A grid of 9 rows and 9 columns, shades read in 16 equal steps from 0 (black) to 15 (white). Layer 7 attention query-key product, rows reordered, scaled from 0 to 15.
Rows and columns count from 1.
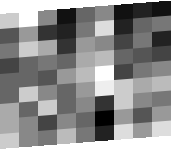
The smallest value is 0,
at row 8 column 6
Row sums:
54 54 62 59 71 88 72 59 82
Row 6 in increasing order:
6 6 8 9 10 11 12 12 14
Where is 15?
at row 1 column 2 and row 5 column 6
